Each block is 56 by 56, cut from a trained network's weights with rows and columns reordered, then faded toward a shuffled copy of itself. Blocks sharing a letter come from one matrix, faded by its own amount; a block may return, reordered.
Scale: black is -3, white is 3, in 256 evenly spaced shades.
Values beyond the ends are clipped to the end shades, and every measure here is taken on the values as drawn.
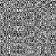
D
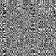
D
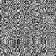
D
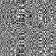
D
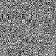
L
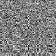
L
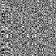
D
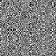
D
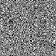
L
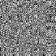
D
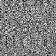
L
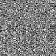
L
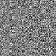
D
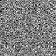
L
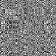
D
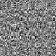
D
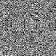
L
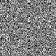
L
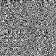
L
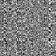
D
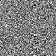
L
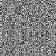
D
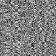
D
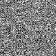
L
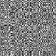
D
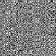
D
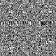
L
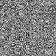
L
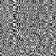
D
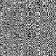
D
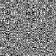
D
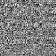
L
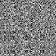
L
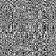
D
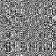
D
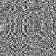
D
